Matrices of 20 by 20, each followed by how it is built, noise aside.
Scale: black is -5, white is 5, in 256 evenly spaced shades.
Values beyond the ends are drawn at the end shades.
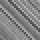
Toeplitz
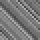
Toeplitz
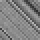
Toeplitz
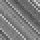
Toeplitz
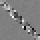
banded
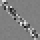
banded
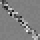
banded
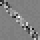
banded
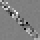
banded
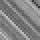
Toeplitz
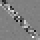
banded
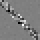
banded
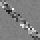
banded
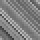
Toeplitz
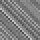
Toeplitz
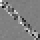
banded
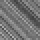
Toeplitz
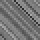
Toeplitz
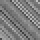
Toeplitz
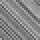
Toeplitz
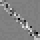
banded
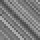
Toeplitz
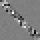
banded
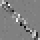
banded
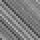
Toeplitz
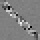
banded
